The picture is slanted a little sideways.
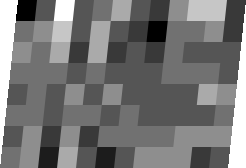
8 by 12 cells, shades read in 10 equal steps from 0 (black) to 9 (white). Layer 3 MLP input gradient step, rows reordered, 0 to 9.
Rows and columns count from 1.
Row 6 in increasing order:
3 3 3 3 3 3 4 4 4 4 4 4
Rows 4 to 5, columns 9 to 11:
4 4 4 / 3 3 6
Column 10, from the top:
7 4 3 4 3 3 5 5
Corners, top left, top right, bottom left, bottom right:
0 2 4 3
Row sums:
51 45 43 43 46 42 48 43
